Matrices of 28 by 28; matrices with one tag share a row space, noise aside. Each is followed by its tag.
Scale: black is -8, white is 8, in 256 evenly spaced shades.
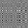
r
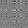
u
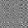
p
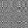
r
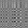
u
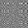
p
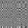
r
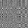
r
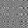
p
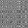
r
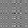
u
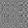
p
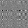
r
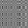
r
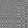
r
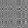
r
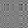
p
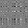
u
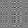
u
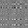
u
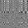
p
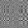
p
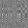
r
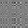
u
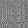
r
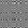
u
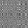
r
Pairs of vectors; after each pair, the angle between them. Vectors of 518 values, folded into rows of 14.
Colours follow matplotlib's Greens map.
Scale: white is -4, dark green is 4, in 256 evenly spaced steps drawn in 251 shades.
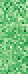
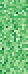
orthogonal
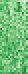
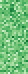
partly opposed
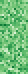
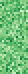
orthogonal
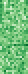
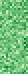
orthogonal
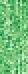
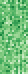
nearly parallel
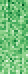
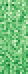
nearly opposite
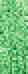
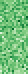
partly opposed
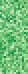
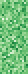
partly opposed
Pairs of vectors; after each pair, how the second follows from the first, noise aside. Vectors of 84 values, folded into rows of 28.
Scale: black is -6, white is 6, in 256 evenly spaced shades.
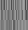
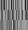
scaled up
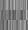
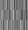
sign-scrambled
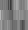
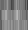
wrapped around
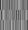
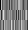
scaled up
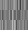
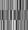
scaled up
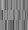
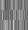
sign-scrambled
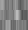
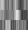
scaled up
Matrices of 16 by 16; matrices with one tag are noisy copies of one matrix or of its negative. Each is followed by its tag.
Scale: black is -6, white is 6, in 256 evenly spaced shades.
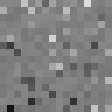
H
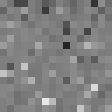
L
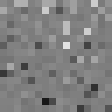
L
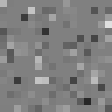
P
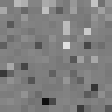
L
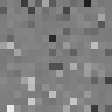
H
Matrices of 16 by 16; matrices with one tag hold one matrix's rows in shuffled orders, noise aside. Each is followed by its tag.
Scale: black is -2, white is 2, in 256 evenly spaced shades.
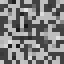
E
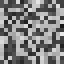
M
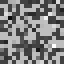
E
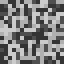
E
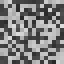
E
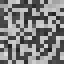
E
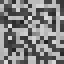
M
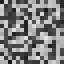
M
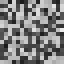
E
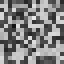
M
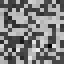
M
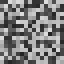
M
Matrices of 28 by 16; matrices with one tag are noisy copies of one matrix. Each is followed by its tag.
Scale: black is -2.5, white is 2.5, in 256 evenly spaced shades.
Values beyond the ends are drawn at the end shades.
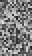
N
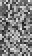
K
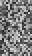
K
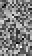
N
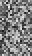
K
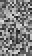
N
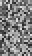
K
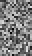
N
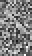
N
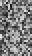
K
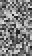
N
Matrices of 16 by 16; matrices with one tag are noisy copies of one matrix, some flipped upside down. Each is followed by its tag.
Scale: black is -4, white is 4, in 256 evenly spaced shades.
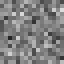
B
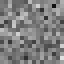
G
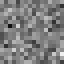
B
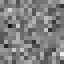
B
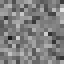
B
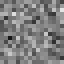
B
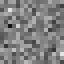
B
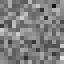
G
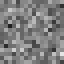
B
